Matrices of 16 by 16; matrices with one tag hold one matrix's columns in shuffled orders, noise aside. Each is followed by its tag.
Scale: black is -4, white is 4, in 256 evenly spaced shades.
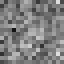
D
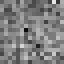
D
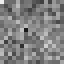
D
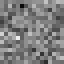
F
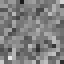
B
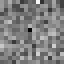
D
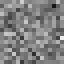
F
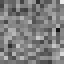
D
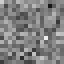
F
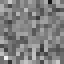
B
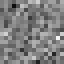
F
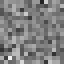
B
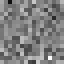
B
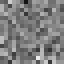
B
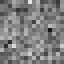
D
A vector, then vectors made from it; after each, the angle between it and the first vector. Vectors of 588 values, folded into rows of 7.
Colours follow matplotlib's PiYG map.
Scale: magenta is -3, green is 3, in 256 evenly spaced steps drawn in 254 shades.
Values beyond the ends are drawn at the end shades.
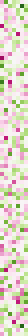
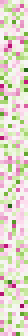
orthogonal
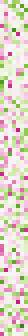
nearly parallel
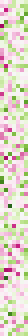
partly aligned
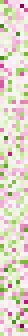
nearly opposite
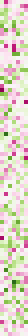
partly opposed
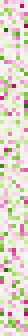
partly opposed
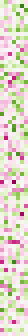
partly aligned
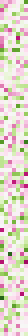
orthogonal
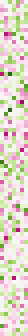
orthogonal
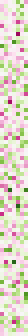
partly aligned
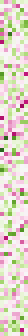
orthogonal
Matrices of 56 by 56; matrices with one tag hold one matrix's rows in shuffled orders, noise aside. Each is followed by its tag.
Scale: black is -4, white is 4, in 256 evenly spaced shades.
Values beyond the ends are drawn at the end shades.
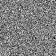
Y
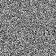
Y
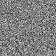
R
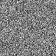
R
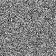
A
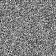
A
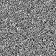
R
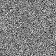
R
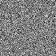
Y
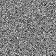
R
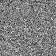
A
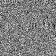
Y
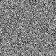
Y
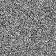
A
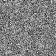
A
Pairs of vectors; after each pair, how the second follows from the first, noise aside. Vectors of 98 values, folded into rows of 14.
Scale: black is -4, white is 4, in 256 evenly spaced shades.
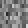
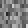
copied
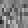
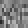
copied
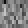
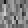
copied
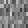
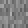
shrunk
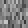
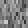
copied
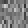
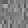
shrunk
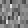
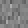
shrunk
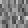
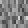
copied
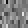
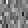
negated
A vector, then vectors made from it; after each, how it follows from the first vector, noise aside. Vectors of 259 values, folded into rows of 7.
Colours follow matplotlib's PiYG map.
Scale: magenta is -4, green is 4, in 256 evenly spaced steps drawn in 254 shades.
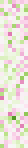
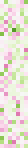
reversed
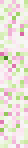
wrapped around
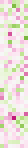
sign-scrambled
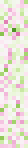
reversed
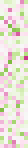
reversed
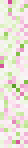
wrapped around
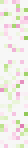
partly zeroed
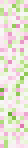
sign-scrambled
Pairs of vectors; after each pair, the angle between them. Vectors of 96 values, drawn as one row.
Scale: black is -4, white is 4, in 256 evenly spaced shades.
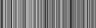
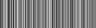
partly aligned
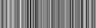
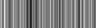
partly aligned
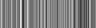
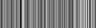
nearly opposite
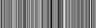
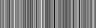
orthogonal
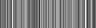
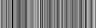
nearly opposite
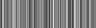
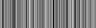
nearly opposite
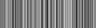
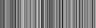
partly aligned
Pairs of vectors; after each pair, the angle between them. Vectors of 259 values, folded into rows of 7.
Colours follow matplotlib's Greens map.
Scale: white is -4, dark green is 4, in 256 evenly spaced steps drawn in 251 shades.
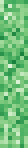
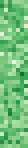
partly opposed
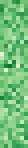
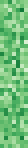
partly opposed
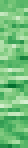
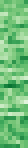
nearly parallel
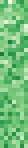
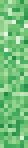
partly aligned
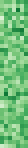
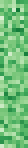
nearly parallel
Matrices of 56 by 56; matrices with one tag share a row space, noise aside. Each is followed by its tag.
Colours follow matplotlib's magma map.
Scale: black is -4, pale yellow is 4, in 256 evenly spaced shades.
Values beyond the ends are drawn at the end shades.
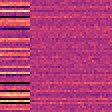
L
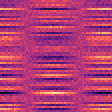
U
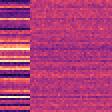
L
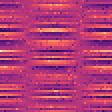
U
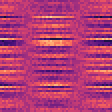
U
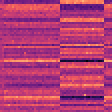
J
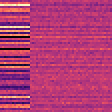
L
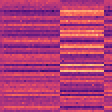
J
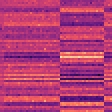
J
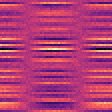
U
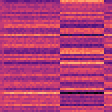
J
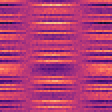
U
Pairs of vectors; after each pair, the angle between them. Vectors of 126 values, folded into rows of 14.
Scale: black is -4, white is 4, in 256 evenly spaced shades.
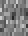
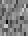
partly opposed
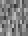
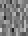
partly aligned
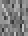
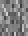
nearly parallel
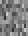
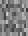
nearly parallel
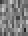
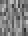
nearly parallel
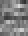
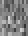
orthogonal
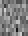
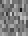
orthogonal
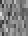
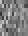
nearly opposite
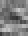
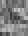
nearly parallel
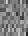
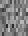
partly aligned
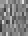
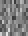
partly aligned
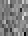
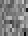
partly aligned
